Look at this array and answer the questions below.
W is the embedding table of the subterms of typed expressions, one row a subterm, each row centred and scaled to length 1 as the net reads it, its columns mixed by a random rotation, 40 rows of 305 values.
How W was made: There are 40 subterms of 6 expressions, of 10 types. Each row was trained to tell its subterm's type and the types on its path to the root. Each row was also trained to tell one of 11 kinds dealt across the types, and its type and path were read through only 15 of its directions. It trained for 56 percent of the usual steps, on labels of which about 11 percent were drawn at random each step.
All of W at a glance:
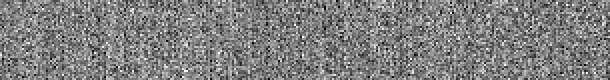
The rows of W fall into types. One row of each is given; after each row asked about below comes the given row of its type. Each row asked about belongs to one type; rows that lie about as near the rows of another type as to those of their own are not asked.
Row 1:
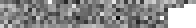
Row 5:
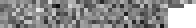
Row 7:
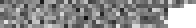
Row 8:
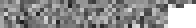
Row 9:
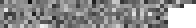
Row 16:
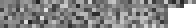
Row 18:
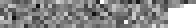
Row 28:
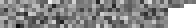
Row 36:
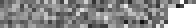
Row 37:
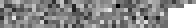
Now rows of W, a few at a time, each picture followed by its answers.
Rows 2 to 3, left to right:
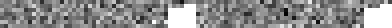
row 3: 9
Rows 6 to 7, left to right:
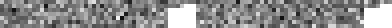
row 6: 37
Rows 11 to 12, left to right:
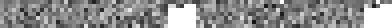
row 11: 8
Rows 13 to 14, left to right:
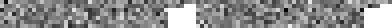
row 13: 16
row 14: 9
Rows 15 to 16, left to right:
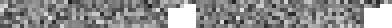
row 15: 36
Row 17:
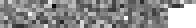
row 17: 28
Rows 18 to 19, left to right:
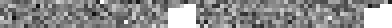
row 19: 9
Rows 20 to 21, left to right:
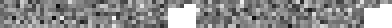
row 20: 5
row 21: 36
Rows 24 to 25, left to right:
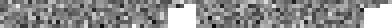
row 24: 28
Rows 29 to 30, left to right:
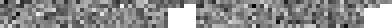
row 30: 5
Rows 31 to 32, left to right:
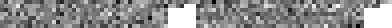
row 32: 5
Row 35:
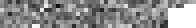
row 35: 36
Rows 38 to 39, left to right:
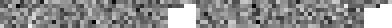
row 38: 7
